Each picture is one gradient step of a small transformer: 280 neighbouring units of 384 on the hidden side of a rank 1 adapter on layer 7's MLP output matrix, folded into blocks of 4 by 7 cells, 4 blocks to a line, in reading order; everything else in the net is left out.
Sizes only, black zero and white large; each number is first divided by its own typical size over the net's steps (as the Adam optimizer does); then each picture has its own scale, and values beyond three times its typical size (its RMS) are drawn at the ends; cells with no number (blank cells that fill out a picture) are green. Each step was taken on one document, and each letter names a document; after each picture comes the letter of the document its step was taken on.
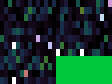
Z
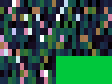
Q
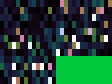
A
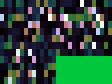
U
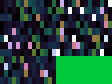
A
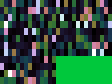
U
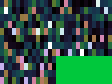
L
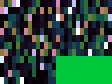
U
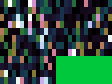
L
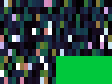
L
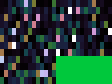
Q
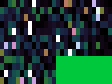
Q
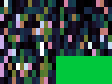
L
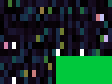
Z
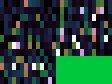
A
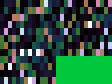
L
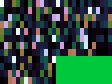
U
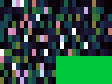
Q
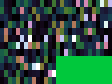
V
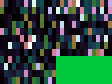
V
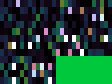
Z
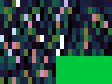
Q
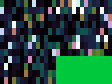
V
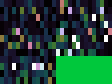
A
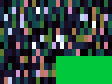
U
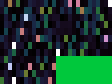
Z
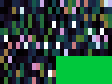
V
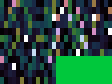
Q
